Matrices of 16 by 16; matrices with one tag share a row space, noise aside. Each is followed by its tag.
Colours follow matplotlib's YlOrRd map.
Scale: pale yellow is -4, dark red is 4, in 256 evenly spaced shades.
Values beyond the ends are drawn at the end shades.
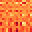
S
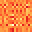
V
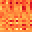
S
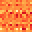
S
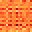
S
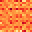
S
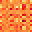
S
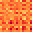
S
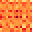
S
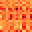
S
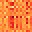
V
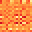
S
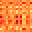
S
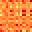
S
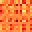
S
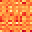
S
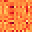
V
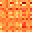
S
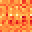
S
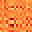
V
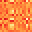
V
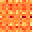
S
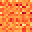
S
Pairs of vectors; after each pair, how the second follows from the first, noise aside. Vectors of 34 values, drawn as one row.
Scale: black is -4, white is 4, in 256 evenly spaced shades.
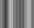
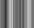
copied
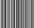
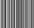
copied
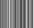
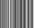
copied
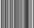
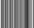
copied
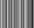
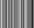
copied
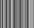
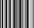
scaled up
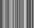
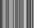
copied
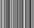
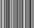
copied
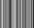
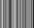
copied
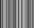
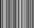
copied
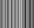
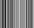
shuffled
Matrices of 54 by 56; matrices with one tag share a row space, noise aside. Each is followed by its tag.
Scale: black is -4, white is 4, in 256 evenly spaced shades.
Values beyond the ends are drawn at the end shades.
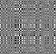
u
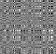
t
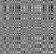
t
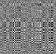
t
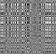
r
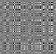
t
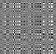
t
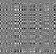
u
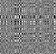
u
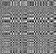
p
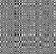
u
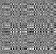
p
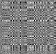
p
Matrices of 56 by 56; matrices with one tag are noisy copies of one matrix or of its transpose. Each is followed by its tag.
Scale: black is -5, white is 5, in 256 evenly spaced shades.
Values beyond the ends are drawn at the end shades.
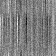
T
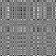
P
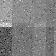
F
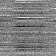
T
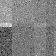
F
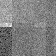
F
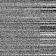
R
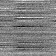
T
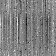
T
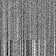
R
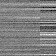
R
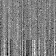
R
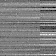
R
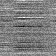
T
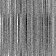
T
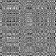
P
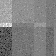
F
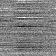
T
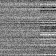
R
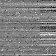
R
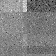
F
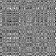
P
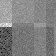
F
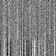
R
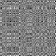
P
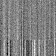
R
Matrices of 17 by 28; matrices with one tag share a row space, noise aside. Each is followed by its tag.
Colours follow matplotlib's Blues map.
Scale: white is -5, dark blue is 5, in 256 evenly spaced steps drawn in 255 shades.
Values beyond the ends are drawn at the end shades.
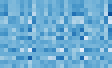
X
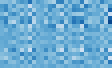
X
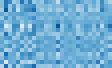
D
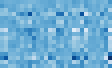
X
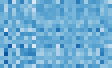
D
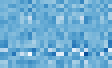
X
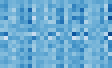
X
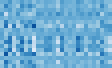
D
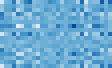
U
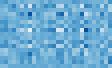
X
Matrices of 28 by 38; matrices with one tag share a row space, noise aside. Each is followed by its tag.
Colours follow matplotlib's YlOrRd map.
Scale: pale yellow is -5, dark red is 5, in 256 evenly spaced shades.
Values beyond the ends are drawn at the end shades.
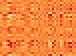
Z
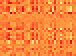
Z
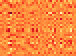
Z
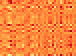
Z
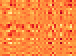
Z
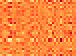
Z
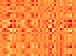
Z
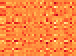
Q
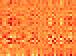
Z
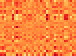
Q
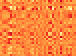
Z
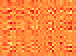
Z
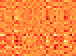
Q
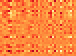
Z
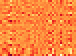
Z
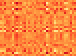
Q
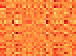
Q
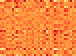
Q
